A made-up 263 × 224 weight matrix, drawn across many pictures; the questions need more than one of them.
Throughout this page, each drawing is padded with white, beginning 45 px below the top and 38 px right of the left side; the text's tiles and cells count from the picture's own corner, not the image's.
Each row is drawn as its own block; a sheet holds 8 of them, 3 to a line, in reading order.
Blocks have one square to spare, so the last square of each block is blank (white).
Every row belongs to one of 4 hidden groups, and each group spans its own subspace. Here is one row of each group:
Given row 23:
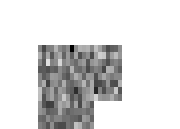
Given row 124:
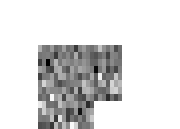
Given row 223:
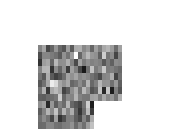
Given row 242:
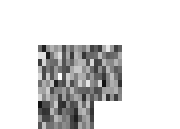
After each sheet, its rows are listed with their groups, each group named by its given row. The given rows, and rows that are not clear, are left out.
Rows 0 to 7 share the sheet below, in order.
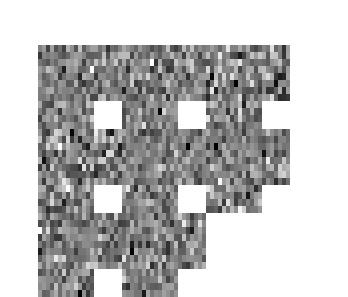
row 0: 223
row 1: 23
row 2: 23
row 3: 23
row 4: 223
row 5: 124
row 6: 124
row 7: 23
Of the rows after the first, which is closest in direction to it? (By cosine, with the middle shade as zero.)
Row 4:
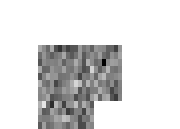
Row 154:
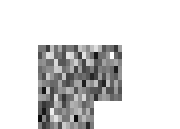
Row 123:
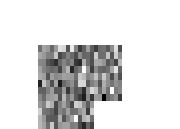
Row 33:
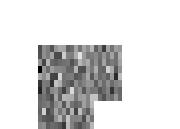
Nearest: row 154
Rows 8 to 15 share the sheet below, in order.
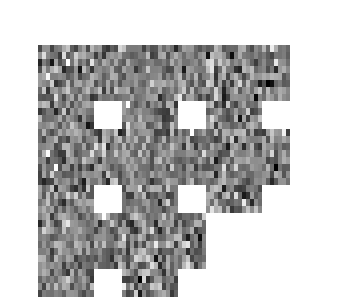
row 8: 124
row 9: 223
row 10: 124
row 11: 223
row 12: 242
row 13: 223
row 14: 223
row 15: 23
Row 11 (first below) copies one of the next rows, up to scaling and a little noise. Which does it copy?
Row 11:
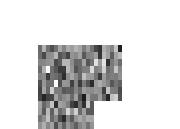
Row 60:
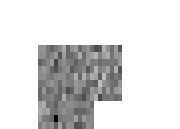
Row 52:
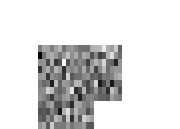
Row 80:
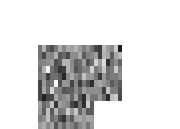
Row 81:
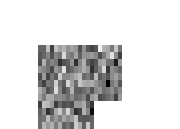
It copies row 80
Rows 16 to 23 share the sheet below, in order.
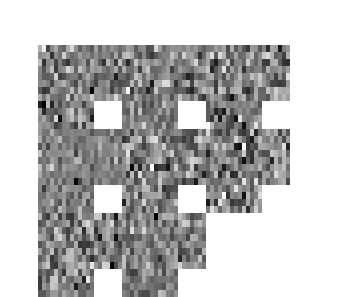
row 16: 124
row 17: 23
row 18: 242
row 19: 124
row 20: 23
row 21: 23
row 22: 223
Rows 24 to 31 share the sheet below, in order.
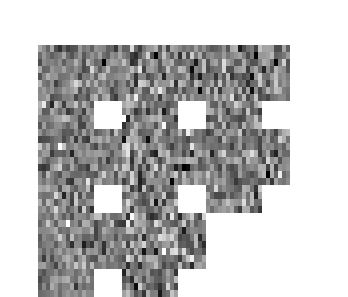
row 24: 223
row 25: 23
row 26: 23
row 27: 124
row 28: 124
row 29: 223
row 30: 223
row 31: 242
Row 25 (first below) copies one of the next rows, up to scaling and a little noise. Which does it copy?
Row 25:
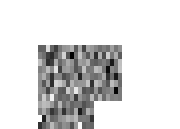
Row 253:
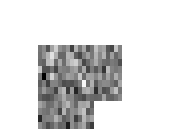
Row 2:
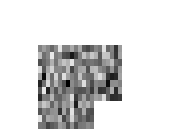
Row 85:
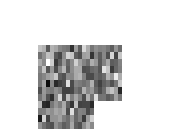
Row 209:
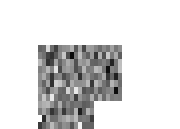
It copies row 209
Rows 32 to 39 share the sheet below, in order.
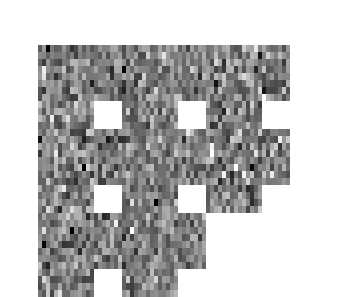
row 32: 242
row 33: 124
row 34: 23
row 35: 242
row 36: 223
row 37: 23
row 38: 242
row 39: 124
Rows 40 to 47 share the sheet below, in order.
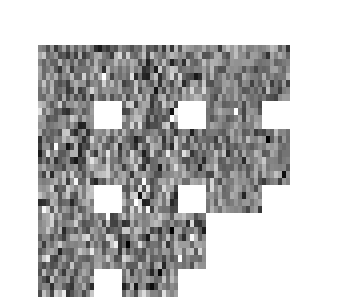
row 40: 223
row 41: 124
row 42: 223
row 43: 23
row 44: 124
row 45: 23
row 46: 242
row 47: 242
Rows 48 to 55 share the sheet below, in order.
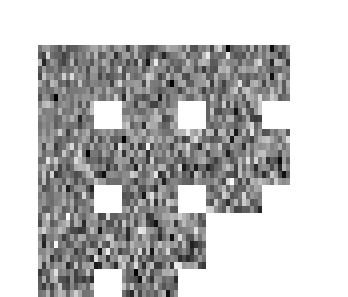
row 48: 242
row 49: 242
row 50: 223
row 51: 23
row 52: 223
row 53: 124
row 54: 242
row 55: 23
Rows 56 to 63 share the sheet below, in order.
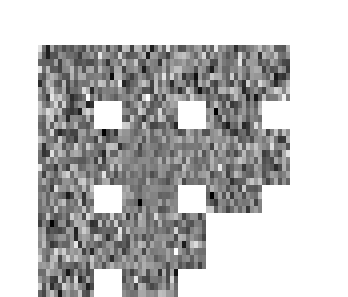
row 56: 124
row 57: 124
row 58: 242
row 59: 223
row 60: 223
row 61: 242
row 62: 23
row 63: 242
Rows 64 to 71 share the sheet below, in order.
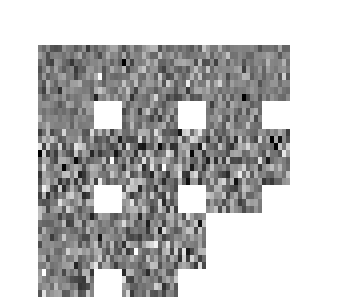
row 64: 23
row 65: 124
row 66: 124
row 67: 124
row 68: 223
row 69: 23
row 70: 223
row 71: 242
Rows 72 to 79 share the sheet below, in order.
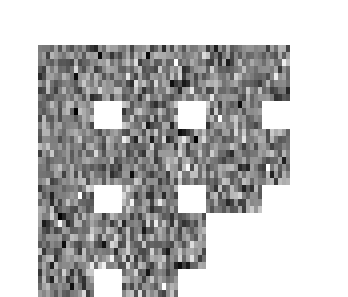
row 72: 23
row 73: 124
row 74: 242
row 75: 124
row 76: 223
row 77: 223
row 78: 223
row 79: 23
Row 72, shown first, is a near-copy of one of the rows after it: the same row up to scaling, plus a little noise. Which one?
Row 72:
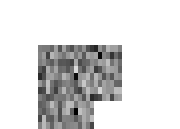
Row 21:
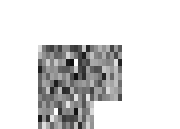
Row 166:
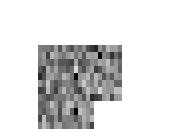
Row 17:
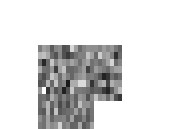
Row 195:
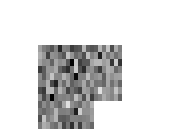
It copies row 166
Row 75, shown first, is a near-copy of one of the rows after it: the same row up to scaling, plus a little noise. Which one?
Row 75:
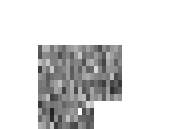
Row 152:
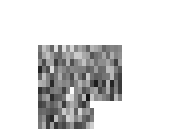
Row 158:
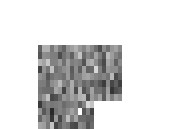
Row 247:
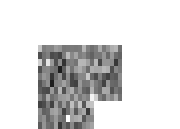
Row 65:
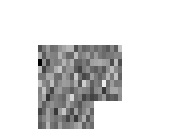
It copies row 158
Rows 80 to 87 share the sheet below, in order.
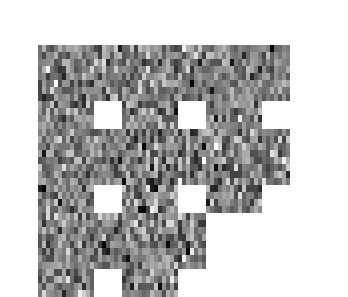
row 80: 223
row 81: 223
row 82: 223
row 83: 124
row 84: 242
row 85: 23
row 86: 223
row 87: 223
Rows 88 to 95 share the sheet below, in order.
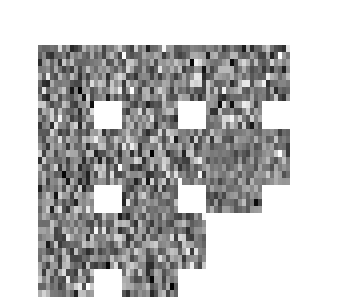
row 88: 124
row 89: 242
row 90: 223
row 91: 124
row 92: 23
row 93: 242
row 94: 223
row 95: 223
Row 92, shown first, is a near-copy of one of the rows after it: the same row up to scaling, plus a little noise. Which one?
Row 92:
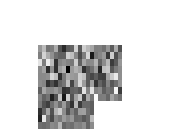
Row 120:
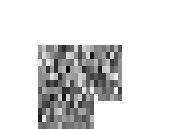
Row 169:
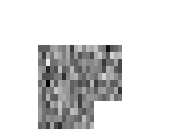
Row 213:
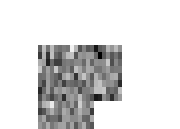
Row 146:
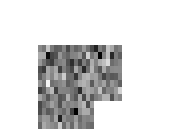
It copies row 120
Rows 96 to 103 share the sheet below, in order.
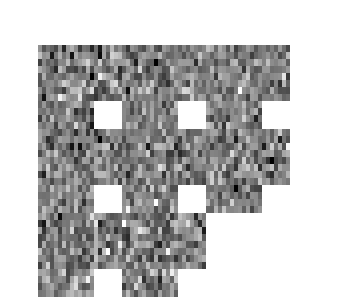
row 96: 242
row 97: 23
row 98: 124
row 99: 23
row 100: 223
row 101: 23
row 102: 242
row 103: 23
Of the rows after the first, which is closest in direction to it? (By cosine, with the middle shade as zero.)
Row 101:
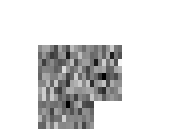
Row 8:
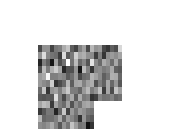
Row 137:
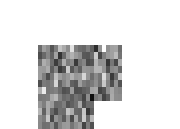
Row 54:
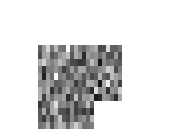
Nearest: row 137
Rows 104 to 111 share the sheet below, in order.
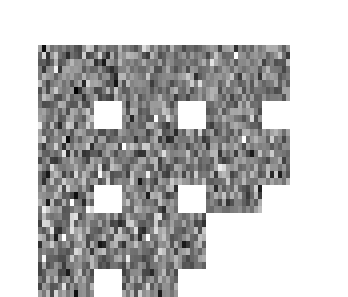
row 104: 242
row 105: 223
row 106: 223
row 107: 223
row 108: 124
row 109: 223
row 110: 23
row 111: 23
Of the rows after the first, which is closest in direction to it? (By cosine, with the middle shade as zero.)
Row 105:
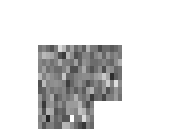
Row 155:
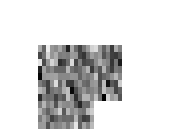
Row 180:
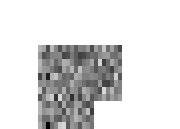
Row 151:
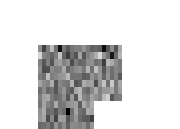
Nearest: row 180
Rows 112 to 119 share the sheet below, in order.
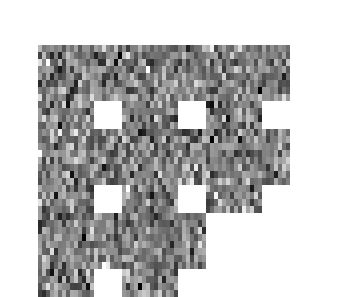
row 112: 124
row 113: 223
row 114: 124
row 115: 23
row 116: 223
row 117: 242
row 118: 223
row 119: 124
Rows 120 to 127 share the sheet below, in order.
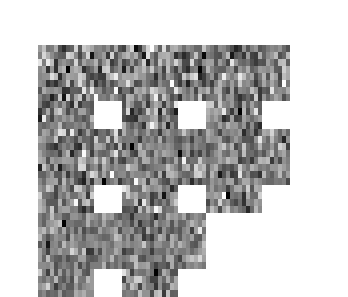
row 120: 23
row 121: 124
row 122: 124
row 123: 223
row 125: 23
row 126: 124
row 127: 124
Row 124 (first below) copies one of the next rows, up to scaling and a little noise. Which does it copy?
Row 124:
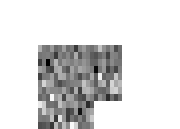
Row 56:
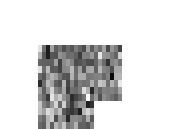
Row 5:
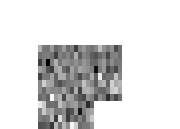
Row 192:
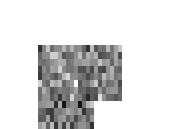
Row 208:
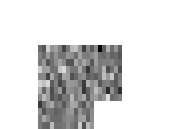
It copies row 5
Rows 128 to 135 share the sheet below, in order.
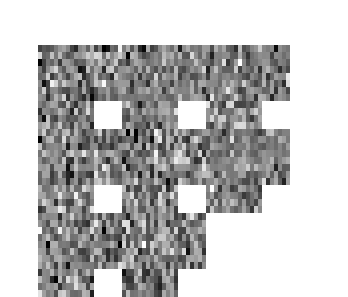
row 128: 124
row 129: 242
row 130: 242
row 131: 242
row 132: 242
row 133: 223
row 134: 124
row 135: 242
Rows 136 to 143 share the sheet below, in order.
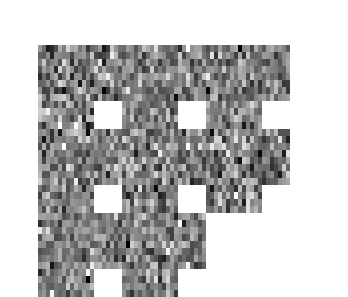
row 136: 242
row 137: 223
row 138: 242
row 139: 242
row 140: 242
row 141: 223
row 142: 124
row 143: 23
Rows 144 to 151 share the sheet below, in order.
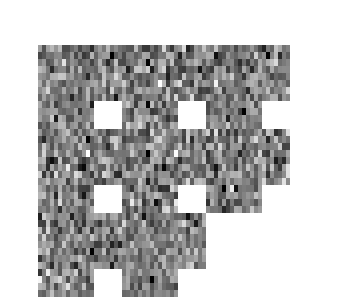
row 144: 124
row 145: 223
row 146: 23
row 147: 23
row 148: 223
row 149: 242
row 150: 242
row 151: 223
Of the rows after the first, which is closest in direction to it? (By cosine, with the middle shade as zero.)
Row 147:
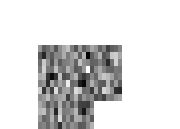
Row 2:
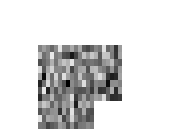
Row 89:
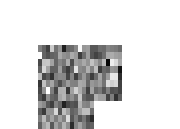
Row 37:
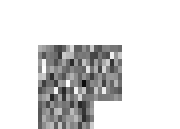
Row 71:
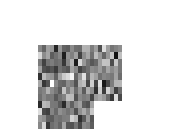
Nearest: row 37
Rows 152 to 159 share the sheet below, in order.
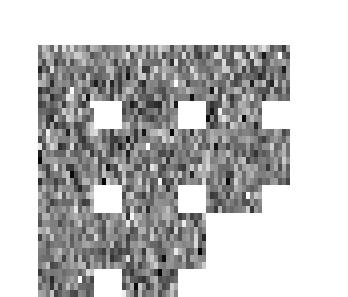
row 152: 124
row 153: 242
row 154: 223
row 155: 242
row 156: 242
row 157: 124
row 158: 124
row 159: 242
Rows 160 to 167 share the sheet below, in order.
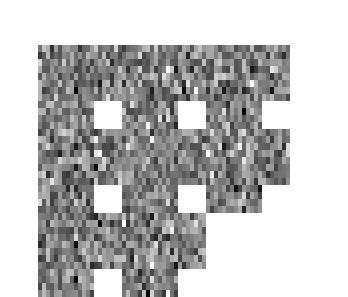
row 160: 242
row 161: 223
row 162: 23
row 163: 223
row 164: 223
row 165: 23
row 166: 23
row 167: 242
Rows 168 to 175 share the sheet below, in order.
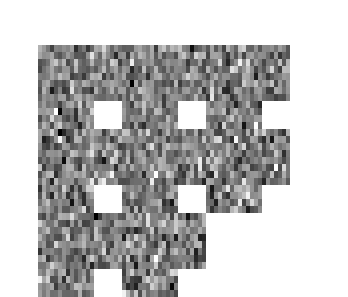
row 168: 23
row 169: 23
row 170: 23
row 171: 223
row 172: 124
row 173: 223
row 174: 223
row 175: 124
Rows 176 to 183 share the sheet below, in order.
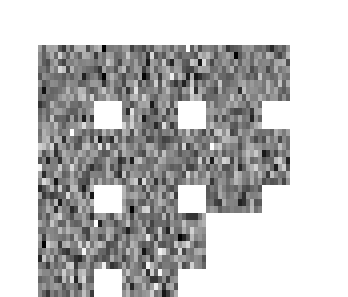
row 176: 223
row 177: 124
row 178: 223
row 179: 124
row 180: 124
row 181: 242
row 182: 23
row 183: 223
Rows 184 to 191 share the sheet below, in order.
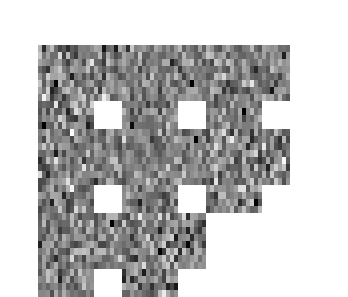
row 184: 223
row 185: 242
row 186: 23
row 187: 242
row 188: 223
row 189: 242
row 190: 23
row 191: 223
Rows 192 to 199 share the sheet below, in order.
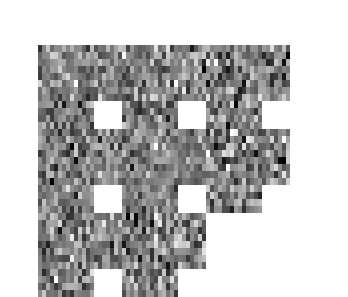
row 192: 124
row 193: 242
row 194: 124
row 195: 23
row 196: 23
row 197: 242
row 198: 124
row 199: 242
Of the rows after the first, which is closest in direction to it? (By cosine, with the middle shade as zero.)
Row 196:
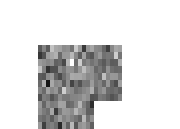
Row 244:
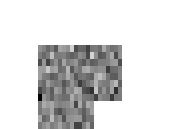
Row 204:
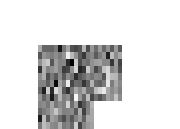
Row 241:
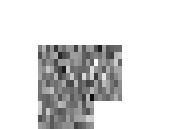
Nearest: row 241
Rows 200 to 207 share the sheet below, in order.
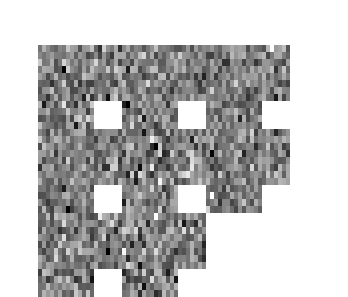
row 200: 223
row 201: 124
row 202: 223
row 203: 242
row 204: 23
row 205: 242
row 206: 223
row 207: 124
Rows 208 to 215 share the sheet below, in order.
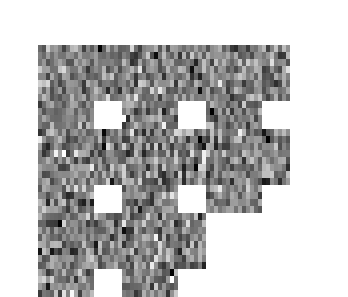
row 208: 124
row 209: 23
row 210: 242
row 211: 223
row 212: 242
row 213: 23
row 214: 124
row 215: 124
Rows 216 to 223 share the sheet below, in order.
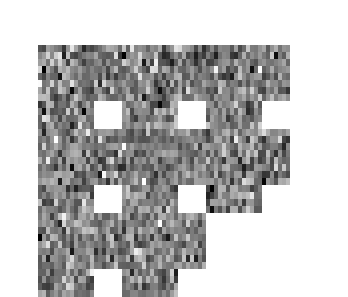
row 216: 124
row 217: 242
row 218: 223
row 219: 242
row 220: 124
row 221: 223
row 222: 124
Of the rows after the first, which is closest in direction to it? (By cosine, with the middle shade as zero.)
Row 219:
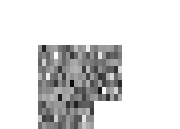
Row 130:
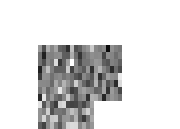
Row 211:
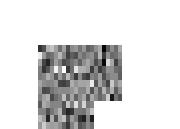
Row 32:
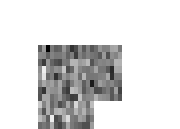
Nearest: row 130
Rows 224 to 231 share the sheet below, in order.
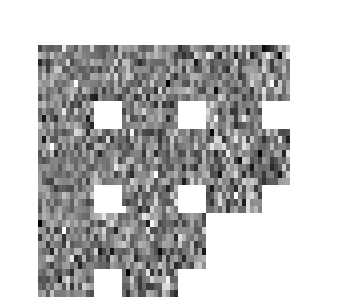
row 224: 124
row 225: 23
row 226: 223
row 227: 242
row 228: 242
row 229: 223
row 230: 223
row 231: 223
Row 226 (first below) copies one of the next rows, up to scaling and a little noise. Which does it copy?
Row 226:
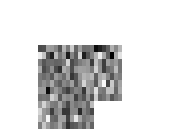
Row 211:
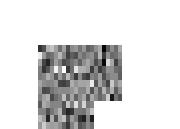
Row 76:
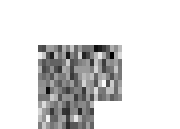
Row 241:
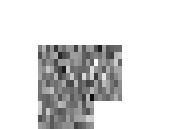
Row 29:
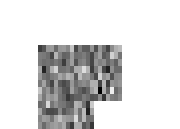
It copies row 76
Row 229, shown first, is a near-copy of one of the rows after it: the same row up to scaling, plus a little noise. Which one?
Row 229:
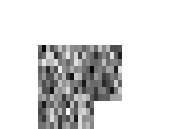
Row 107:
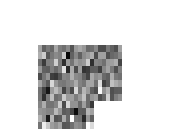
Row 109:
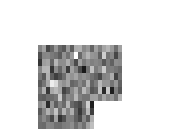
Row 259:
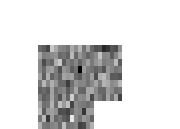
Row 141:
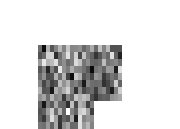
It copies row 141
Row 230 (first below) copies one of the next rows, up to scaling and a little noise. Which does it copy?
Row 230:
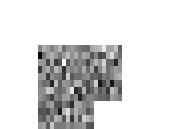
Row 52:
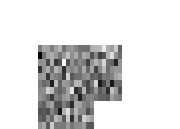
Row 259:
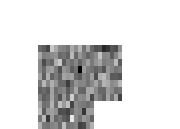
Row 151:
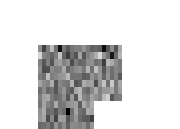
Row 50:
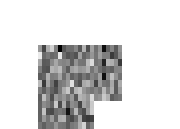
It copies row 52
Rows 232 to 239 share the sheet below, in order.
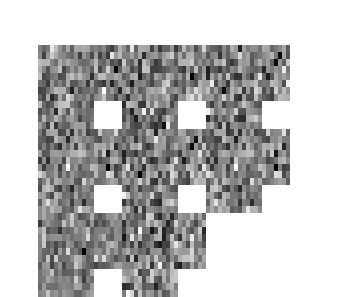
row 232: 23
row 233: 242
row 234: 23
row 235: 223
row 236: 23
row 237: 223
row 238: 23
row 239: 23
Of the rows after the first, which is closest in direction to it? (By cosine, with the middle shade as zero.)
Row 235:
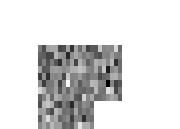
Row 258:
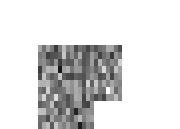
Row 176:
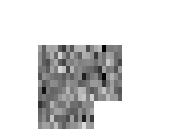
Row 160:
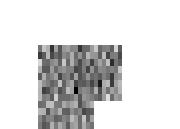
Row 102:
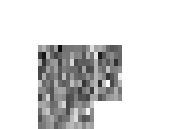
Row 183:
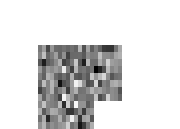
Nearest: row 176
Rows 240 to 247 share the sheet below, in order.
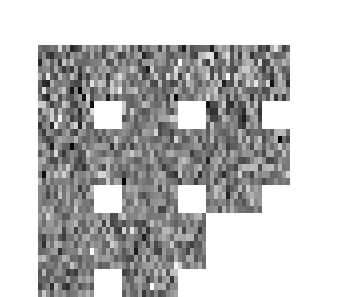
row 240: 124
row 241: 223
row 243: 23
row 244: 23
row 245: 23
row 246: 242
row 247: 124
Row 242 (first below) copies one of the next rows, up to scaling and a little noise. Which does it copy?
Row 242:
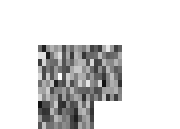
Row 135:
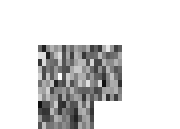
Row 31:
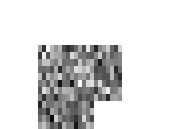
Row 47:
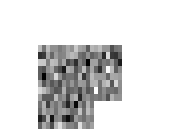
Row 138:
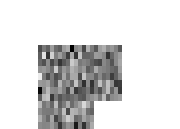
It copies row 135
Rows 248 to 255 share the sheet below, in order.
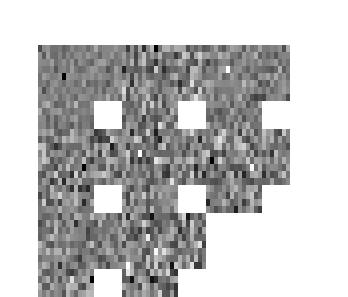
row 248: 242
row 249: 23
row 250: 124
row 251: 23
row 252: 242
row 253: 23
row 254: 242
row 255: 223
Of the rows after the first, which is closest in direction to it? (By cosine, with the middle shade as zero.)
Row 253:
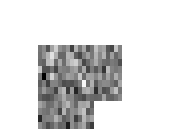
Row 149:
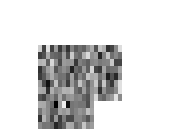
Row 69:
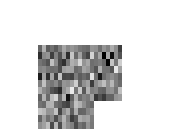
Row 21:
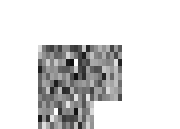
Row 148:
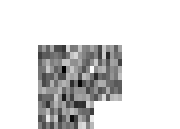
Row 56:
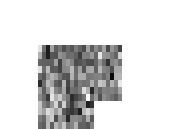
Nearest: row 21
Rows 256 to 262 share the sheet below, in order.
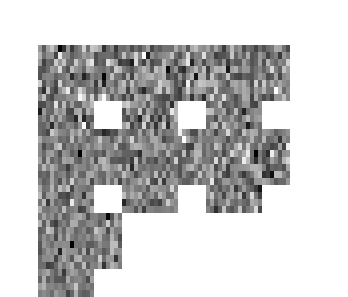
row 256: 223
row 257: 124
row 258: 23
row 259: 223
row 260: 23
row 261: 23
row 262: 242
